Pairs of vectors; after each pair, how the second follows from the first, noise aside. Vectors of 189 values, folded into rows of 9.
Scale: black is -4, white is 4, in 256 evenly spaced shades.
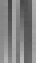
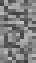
shuffled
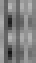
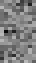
shuffled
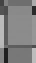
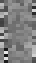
sign-scrambled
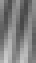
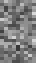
shuffled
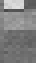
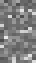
shuffled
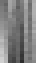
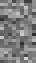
shuffled
